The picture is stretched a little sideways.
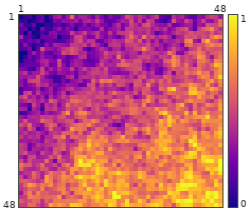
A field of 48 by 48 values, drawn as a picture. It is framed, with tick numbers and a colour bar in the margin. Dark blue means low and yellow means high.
Slope: up to the bottom right. Stripes: none. Ninth with the lowest average: top left. Histogram: bell-shaped. Ninth with the highest average: bottom right.
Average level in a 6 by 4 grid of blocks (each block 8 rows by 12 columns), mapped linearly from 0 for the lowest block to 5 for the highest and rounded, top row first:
0122 / 1223 / 1233 / 2334 / 2444 / 3445
